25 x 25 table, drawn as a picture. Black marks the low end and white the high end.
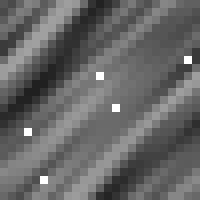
There are five isolated cells, each far higher than the cells round it. No overall slope runs across the table. Neither half mirrors the other. Streaks slant up to the right. On average the colour sits 40% of the way up the scale.
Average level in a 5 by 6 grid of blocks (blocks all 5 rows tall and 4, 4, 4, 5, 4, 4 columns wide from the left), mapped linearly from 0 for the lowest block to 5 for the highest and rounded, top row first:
2 5 1 2 3 2 | 4 1 1 4 2 2 | 0 1 5 4 3 4 | 3 4 4 4 2 1 | 4 4 5 1 2 3
